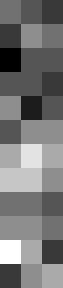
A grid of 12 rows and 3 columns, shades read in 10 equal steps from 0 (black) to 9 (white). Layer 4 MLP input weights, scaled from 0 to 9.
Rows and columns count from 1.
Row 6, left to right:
3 5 5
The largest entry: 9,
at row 11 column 1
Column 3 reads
2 4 3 2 3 5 6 5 3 4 2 6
